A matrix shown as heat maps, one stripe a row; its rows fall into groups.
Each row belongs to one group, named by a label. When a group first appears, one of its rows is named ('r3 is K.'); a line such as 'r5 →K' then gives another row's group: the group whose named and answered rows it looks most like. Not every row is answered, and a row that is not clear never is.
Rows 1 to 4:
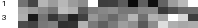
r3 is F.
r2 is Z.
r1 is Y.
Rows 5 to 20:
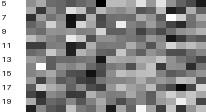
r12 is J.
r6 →Z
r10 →Z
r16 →F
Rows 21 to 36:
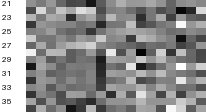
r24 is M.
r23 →J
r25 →F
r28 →J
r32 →M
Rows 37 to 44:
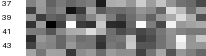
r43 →M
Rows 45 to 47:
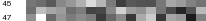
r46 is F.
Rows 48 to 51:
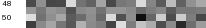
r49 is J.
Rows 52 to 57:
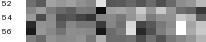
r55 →M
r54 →F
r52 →Y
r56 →M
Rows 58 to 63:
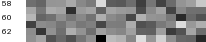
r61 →M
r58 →Y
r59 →J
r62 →Z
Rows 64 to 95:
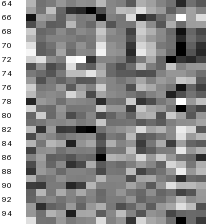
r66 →M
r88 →M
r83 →M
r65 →F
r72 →Z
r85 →M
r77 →Z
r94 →J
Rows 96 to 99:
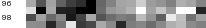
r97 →F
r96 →F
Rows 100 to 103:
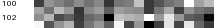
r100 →M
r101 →J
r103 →J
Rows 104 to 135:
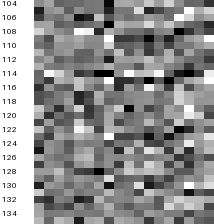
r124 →M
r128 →F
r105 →M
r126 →Z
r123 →Y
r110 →Y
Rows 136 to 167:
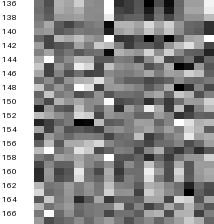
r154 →F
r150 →Y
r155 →M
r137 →Y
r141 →Y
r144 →Z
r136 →Y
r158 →Y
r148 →Z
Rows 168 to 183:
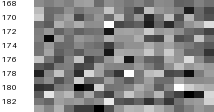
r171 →Y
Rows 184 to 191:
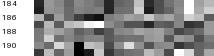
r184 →M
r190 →J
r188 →F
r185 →M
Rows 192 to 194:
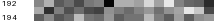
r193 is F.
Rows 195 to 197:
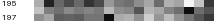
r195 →F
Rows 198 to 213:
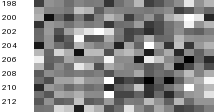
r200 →F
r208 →M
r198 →M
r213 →J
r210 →M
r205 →J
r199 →Z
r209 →Y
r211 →Y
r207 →Z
